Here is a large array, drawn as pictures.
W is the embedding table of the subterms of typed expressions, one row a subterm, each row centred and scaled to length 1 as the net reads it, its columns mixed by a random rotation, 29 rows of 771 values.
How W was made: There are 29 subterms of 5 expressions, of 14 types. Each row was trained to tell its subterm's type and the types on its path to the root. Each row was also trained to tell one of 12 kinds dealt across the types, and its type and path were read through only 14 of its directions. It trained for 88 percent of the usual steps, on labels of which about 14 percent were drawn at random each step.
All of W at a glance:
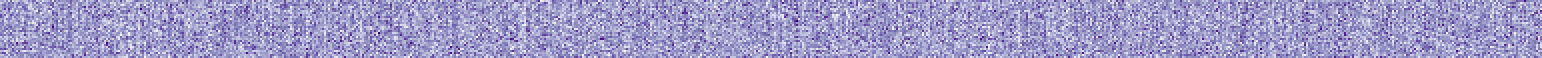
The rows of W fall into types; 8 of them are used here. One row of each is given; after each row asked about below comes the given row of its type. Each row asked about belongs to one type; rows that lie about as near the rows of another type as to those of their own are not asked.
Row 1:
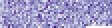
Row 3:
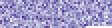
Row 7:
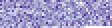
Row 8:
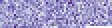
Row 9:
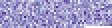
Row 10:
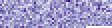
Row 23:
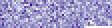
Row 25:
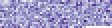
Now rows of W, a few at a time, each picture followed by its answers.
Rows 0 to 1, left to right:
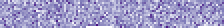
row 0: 8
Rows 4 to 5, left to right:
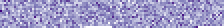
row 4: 23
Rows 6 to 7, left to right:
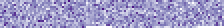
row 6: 10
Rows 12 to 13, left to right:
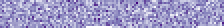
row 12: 10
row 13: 7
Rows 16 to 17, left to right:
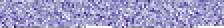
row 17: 7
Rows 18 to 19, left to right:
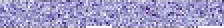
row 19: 25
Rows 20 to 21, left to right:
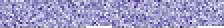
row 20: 8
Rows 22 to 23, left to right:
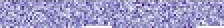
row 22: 7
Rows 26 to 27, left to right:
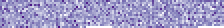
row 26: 23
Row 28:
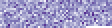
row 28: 1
